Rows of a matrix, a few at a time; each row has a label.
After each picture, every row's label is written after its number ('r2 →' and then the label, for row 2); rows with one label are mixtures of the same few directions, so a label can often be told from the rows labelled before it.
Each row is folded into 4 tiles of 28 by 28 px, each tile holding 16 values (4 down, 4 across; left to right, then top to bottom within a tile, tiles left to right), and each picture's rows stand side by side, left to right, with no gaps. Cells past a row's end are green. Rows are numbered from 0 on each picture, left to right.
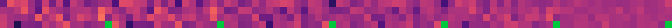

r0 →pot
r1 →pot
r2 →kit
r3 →kit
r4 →pot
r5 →kit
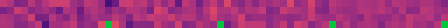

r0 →kit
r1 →pot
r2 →pot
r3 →kit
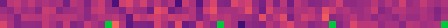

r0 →pot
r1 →pot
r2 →pot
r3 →pot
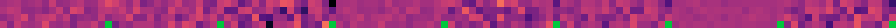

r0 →kit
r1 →pot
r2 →kit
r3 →kit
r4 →kit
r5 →kit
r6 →kit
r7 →kit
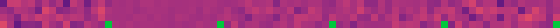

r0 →pot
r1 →pot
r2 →kit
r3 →pot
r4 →kit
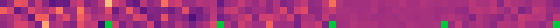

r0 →kit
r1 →kit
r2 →kit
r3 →pot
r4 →kit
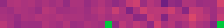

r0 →pot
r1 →kit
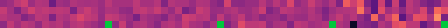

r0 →kit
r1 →kit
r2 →pot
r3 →pot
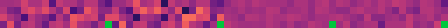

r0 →kit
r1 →kit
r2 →pot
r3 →kit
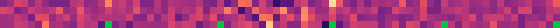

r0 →kit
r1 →pot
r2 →kit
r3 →pot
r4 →kit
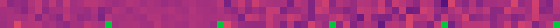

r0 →pot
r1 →kit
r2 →pot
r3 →kit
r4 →pot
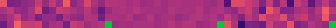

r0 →pot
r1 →pot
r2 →pot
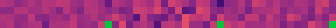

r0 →kit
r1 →kit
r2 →pot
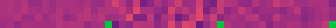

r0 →pot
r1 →pot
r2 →kit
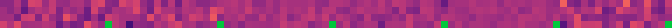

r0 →pot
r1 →pot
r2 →pot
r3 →kit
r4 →kit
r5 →pot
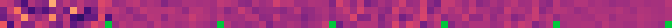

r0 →kit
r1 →kit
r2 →kit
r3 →pot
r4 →pot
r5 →kit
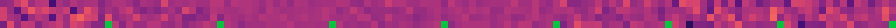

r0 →kit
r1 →kit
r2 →pot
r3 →kit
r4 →pot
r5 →pot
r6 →pot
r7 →pot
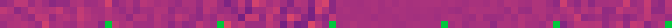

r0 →kit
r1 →pot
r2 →pot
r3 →pot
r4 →kit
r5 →pot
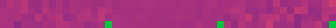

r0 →pot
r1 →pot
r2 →kit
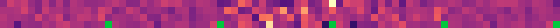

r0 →pot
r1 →kit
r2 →kit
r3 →pot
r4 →kit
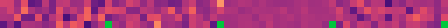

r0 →pot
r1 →kit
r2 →kit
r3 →kit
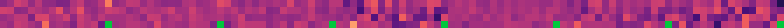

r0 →kit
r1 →kit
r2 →pot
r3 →pot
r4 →pot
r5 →pot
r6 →kit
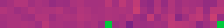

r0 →kit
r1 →pot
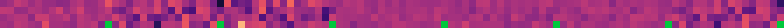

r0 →kit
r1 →kit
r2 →pot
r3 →pot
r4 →pot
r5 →kit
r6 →kit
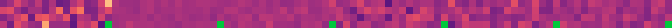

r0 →kit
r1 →pot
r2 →kit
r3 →kit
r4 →pot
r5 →pot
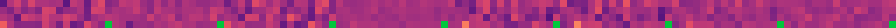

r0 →pot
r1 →pot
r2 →pot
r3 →pot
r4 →pot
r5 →pot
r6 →pot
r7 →kit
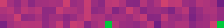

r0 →pot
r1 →kit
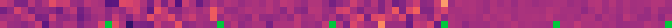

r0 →kit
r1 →pot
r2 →kit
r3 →kit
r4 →pot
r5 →pot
